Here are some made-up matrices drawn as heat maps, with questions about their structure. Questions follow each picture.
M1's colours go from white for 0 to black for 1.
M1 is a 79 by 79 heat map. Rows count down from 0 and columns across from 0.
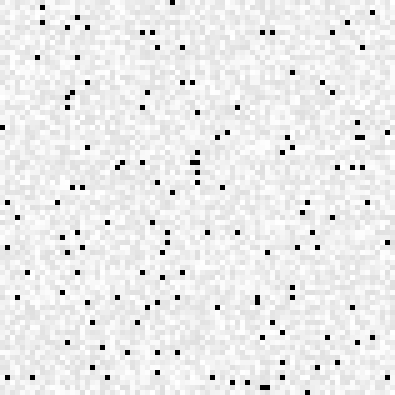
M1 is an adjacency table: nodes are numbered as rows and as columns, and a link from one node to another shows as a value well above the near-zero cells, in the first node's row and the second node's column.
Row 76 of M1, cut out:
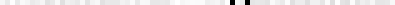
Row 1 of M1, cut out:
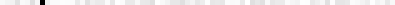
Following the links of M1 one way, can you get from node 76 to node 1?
yes
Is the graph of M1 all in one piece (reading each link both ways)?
no
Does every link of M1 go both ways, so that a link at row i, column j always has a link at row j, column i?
no
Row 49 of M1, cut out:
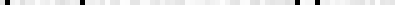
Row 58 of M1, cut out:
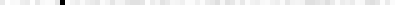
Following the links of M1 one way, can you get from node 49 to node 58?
yes
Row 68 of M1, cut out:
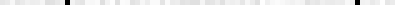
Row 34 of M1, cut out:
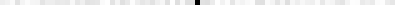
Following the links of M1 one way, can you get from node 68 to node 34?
no
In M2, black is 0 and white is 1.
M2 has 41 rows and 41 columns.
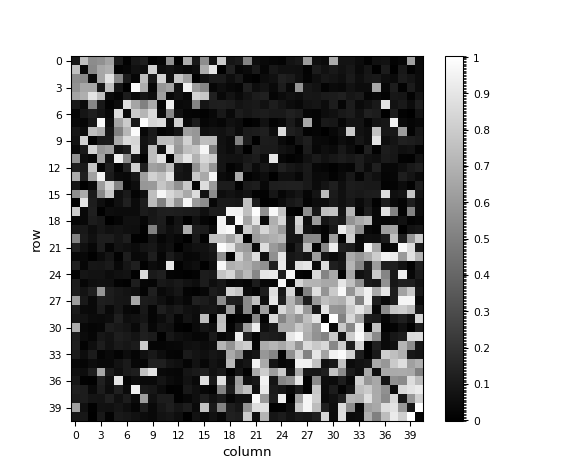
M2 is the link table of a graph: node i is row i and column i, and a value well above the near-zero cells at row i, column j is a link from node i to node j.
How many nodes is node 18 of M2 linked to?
11
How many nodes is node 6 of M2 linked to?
5
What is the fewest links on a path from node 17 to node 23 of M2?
1
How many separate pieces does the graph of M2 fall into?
1
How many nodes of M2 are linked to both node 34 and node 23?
6
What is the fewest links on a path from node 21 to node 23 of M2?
1
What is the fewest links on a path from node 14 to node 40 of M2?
3
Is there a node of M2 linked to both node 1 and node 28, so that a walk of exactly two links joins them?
no
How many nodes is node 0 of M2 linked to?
12
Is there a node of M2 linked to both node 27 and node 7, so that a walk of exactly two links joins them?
no
